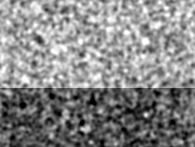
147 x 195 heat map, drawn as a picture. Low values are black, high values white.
The texture is blotchy. There are no lone odd cells. No regular stripes run through it. The top part is higher, up to a seam about 60% of the way down.
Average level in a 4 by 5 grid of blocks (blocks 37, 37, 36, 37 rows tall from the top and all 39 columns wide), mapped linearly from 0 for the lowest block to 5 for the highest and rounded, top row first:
55555 / 55554 / 22222 / 01101
